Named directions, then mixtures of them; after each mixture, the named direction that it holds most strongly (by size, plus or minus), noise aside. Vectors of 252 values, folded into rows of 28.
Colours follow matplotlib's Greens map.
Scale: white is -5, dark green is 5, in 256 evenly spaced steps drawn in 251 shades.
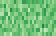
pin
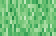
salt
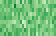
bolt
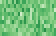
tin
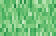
bolt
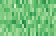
bolt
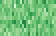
bolt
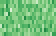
pin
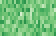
tin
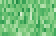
tin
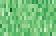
salt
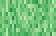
salt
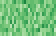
pin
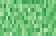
pin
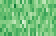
bolt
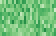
tin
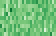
salt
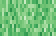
salt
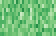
tin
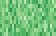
salt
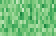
tin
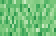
pin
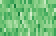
bolt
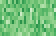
tin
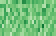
pin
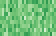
salt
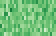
pin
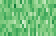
bolt
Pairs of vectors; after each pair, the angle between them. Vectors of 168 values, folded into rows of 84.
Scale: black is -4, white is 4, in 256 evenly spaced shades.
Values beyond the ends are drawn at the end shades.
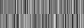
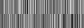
partly aligned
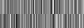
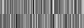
nearly parallel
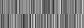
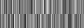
orthogonal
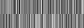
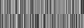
partly opposed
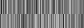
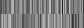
partly aligned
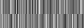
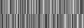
nearly opposite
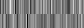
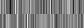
nearly opposite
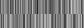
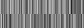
nearly opposite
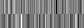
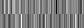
nearly parallel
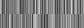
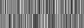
nearly opposite
